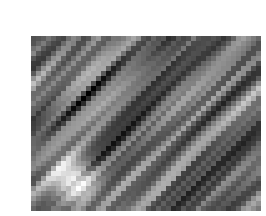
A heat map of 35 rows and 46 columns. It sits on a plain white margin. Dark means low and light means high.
The grain runs diagonally up to the right. One bump rises in the bottom left. The bottom left is the ninth with the highest average. No row or column stands out.
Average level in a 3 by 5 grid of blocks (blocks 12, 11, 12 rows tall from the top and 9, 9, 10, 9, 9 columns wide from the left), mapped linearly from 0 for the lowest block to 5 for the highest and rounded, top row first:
22112 / 12021 / 53201
